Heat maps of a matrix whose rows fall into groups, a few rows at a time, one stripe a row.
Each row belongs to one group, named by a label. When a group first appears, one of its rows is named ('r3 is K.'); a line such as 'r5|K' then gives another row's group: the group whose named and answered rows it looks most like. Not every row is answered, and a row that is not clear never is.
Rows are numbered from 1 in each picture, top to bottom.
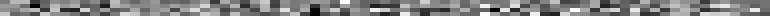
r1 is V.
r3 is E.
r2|V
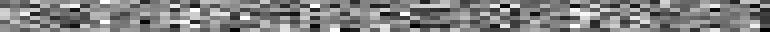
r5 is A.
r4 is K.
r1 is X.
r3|E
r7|E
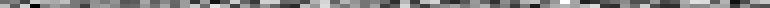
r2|K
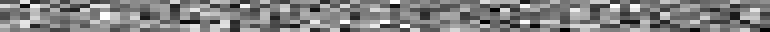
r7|K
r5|X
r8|A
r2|A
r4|X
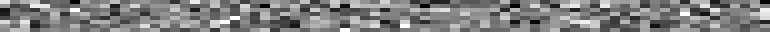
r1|E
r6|K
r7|K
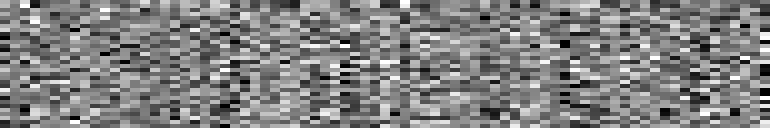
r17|A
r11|A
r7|V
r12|V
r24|A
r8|E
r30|E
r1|K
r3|X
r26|A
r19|A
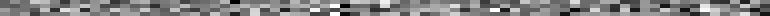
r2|A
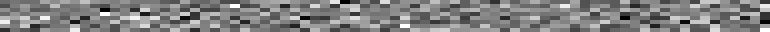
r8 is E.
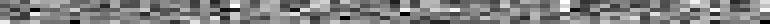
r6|E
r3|K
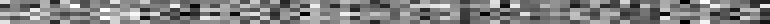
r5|X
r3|X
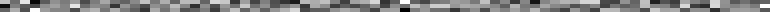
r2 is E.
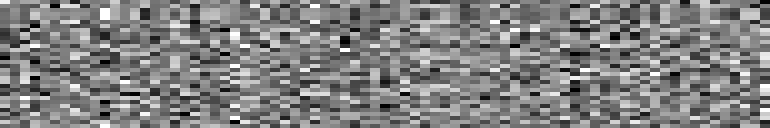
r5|X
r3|X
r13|V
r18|A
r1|E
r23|K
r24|V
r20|K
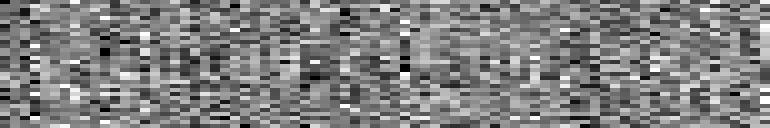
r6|K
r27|V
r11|V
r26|K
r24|X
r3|A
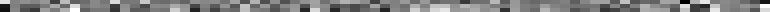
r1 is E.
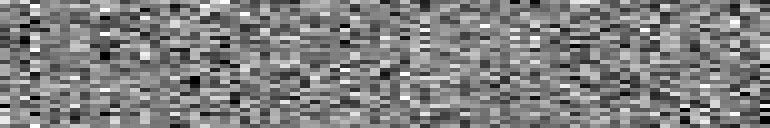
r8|V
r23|X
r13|X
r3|X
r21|V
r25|K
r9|X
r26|A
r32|X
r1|K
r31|E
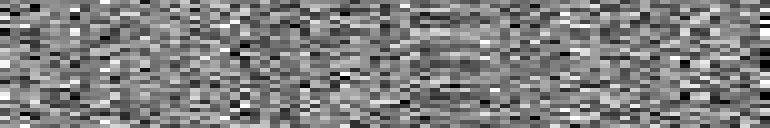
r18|X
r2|K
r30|K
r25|E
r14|A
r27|A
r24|E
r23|A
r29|V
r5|E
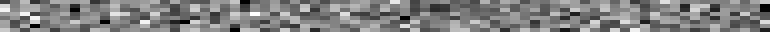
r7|K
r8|A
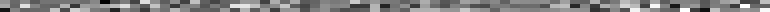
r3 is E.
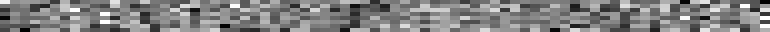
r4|X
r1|E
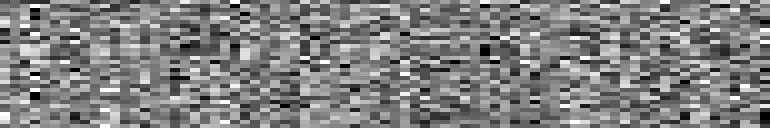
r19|K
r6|E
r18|E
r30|E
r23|X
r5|K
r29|E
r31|K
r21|E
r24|K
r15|A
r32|X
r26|K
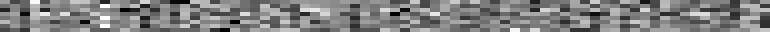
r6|A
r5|X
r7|X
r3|V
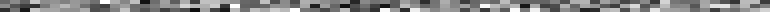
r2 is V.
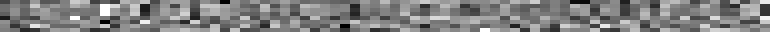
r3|X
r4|X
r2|X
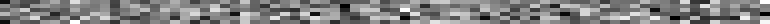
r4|A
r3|K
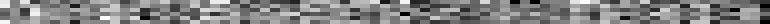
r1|K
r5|X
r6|E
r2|E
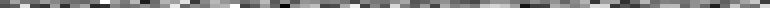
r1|X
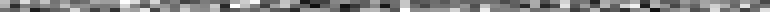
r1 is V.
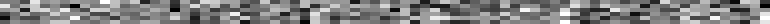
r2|E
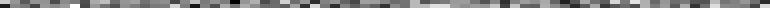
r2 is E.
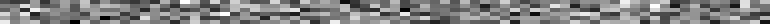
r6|E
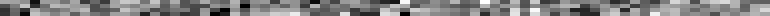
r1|V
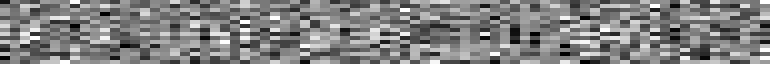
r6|A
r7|E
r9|K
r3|K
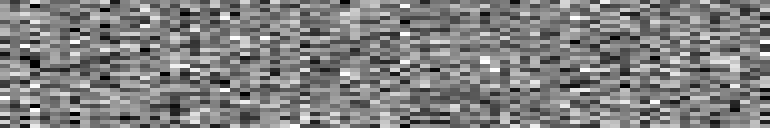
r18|A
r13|X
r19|V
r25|E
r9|V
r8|E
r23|K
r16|V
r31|E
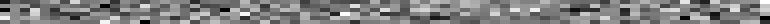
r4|A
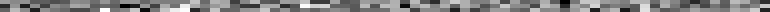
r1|A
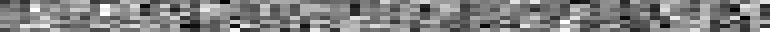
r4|X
